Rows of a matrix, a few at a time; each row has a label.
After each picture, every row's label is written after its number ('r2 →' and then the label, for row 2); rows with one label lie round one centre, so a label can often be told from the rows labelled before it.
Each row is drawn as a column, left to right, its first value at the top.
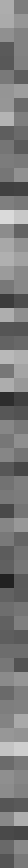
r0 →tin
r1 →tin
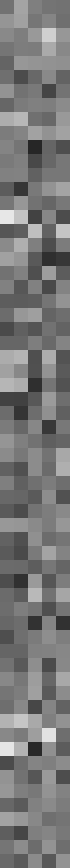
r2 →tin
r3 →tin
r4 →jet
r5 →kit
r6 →jet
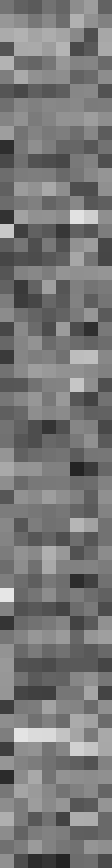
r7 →jet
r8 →kit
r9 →kit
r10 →kit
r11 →kit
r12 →tin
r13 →tin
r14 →kit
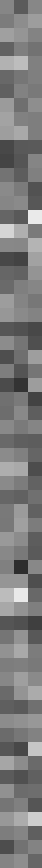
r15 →jet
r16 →jet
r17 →tin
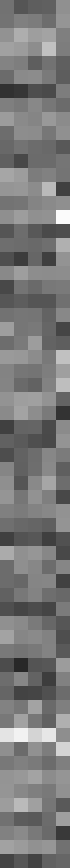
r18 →kit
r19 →kit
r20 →kit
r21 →kit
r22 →tin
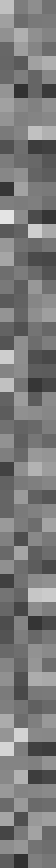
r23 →tin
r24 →kit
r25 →jet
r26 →jet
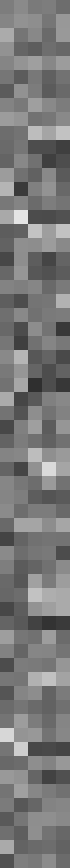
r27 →kit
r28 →tin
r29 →jet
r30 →jet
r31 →jet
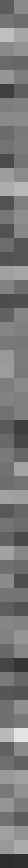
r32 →kit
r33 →kit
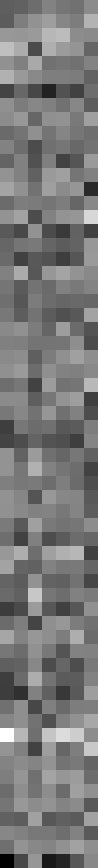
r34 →kit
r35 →kit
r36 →jet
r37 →kit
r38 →kit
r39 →kit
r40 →tin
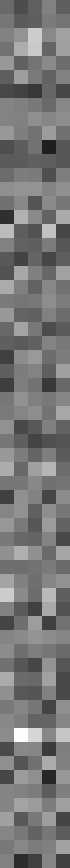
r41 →jet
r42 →kit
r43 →kit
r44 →jet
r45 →kit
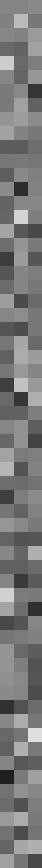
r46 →jet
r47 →tin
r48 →kit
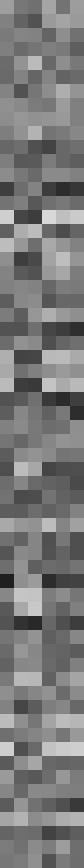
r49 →tin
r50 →jet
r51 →jet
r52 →tin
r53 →tin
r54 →tin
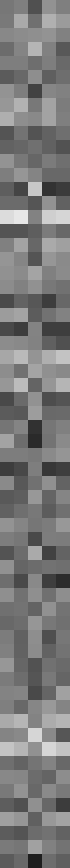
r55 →tin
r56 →tin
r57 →kit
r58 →tin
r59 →tin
